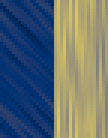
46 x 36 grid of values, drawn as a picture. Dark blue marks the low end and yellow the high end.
It is made of 1 by 2 panels. Panel 1,1: very low, slanting down to the right, faint in contrast. Panel 1,2: high, streaked downward.
